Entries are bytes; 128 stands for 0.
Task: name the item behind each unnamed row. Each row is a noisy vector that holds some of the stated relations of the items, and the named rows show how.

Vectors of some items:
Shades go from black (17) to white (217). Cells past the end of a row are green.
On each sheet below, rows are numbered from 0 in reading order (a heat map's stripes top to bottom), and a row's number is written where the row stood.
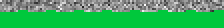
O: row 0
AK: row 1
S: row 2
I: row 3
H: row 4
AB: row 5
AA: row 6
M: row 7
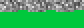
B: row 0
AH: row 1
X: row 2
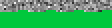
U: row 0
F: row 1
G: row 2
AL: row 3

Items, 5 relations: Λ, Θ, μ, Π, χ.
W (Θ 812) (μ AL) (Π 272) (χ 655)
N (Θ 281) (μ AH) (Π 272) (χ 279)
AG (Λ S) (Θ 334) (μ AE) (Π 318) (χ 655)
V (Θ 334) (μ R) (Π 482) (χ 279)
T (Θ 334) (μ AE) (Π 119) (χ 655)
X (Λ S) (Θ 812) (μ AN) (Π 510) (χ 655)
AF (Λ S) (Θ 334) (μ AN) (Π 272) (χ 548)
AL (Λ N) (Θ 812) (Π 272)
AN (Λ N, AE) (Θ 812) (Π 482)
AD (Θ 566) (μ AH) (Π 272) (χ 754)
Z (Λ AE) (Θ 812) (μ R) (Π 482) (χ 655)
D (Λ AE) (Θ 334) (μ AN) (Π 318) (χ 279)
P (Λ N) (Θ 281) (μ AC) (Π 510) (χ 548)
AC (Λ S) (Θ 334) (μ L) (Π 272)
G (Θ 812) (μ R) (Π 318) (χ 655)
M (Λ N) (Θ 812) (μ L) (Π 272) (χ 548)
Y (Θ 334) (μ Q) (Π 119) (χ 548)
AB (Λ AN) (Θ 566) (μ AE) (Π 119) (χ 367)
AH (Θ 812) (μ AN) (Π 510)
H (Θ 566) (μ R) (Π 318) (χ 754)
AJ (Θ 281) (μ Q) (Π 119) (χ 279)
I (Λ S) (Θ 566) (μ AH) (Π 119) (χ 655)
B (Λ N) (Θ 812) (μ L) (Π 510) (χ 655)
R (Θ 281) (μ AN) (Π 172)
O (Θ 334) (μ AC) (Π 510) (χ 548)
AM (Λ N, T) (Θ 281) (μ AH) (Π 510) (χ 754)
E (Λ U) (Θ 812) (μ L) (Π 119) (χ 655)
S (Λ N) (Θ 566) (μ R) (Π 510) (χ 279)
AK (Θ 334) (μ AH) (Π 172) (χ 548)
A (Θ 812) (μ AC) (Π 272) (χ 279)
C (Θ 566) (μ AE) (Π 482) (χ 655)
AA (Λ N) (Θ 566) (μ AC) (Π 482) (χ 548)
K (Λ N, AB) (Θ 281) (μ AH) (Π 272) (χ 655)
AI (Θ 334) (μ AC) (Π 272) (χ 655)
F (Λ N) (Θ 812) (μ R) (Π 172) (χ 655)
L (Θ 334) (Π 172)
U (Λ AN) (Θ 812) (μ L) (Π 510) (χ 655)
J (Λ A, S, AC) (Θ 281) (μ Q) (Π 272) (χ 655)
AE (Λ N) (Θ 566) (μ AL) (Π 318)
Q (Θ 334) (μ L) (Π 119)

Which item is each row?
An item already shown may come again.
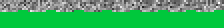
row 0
I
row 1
AJ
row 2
AA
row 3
AI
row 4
N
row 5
T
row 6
T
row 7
R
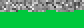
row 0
AE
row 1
S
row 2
X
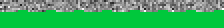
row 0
J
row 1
W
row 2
C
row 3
V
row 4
K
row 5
E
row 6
E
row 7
C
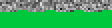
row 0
AI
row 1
AG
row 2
A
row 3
A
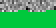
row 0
AM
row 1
P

